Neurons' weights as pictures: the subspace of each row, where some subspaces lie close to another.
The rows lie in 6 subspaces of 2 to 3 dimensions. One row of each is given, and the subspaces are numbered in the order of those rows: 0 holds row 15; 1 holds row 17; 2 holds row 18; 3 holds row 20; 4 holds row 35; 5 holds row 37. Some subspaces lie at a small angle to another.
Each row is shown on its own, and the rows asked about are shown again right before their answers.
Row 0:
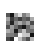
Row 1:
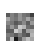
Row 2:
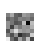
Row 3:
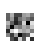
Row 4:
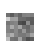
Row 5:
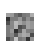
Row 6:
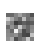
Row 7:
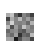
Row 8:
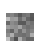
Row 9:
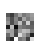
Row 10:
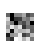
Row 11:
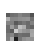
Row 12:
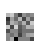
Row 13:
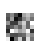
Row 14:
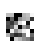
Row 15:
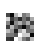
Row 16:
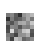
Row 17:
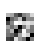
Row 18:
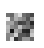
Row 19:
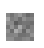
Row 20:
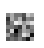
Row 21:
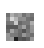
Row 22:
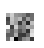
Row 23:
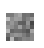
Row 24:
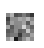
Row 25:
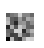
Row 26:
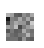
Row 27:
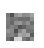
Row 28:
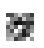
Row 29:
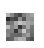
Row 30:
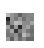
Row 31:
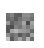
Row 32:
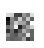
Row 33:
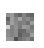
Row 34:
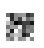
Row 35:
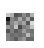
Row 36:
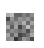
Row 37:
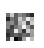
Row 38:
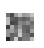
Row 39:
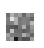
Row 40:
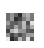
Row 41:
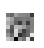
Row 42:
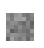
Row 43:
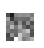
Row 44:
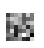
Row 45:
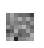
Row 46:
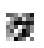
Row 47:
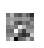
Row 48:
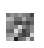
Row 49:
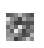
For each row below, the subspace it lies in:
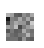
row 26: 4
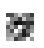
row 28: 1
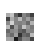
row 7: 0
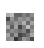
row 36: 3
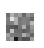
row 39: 3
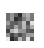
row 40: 2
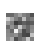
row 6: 1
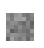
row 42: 2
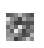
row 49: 1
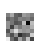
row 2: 4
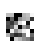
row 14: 4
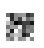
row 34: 3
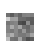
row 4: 5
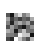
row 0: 0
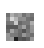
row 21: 3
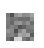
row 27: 0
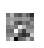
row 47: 0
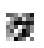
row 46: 1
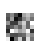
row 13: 2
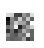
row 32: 4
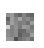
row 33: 0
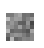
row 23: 4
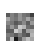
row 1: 5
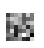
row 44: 3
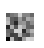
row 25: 5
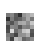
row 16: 2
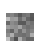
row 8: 5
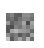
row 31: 4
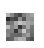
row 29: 3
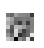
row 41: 2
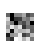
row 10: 3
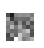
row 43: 3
